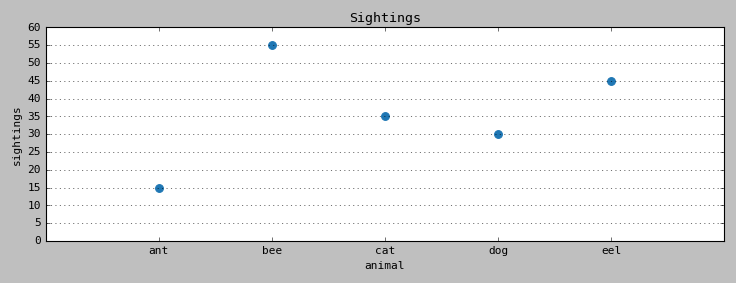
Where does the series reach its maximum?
bee
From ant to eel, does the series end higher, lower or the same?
higher
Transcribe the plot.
Title: Sightings
x-axis: animal, ticks ant bee cat dog eel
y-axis: sightings, ticks 0 5 10 15 20 25 30 35 40 45 50 55 60
Values:
15 55 35 30 45
